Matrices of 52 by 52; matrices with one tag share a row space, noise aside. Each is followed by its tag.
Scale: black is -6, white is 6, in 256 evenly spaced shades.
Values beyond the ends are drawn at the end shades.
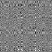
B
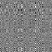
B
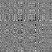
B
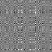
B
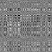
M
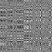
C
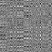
C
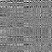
C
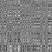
M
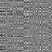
C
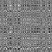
M
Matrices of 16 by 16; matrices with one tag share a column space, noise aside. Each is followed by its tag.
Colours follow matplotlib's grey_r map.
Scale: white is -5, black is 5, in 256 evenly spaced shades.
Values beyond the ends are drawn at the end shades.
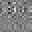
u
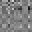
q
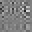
u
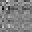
q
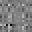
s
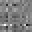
s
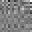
q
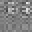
u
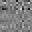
q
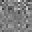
q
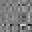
s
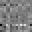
s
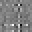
s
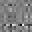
s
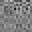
q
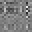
u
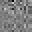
q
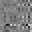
s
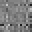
s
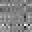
s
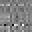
s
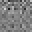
q
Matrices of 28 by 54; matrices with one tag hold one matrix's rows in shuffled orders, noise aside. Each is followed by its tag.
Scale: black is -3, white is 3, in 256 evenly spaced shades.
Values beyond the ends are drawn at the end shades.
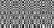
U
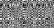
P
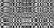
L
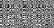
P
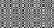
U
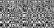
P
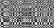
L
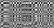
L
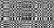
L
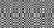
U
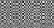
U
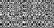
P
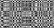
L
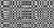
L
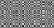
U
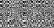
P
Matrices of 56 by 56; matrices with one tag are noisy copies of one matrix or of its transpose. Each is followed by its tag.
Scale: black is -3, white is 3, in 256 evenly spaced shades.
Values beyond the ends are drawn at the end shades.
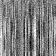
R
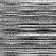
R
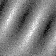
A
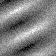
A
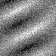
A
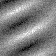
A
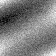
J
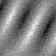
A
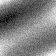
J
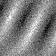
A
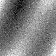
J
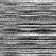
R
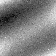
J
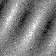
A
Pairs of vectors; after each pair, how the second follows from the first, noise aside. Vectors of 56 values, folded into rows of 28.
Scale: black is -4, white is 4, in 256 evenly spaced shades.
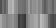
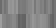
shrunk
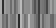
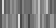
negated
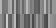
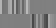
partly zeroed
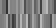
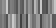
negated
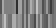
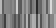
negated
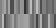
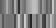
reversed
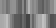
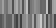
shuffled
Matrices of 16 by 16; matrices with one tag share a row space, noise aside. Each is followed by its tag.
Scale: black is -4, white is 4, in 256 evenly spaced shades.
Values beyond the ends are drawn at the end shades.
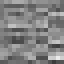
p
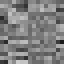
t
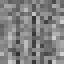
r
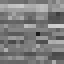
p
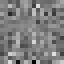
r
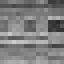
p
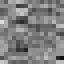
t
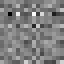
r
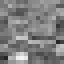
t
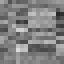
t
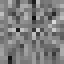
r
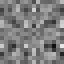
r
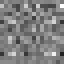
r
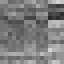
p
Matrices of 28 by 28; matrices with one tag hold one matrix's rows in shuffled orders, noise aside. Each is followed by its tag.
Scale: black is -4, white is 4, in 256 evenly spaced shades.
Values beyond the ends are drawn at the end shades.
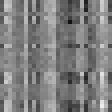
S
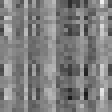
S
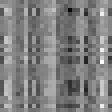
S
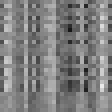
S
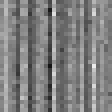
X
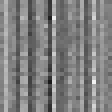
X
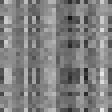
S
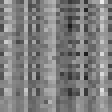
S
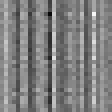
X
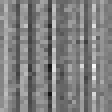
X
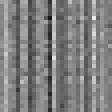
X
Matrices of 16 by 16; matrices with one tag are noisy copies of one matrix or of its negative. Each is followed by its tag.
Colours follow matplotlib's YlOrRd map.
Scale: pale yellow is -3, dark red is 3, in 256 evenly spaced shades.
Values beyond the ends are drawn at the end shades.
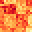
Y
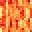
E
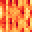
E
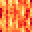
E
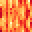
E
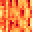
E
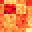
Y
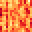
E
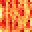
E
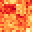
Y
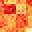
Y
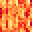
E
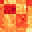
Y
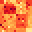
Y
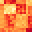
Y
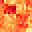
Y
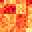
Y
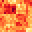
Y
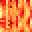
E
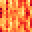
E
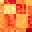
Y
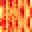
E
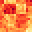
Y
